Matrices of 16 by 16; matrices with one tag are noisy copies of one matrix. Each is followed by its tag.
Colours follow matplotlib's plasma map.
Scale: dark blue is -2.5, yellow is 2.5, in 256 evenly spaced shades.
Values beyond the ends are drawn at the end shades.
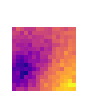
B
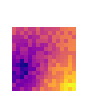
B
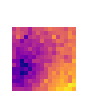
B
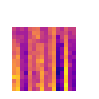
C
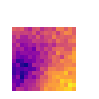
B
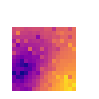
B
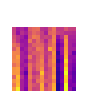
C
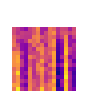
C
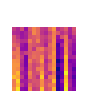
C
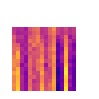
C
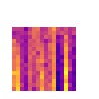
C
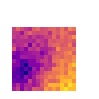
B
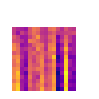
C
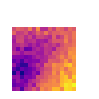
B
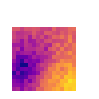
B
